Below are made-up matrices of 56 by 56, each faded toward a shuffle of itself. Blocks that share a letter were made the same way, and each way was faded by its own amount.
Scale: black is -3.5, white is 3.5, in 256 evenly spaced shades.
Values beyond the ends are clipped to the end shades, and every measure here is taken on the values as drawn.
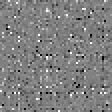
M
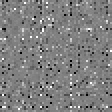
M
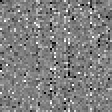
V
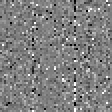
V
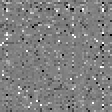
M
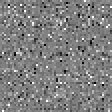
M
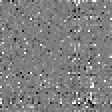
M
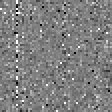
V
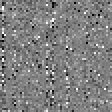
V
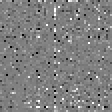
M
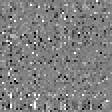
M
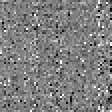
V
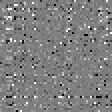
M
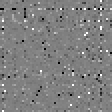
M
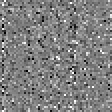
V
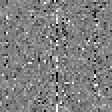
V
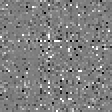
M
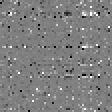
M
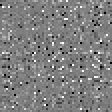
M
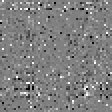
M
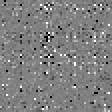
M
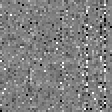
V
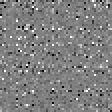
M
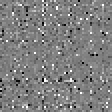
M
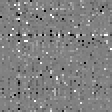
M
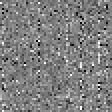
V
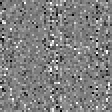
V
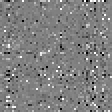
M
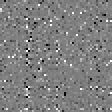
M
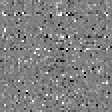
M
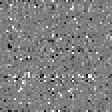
M
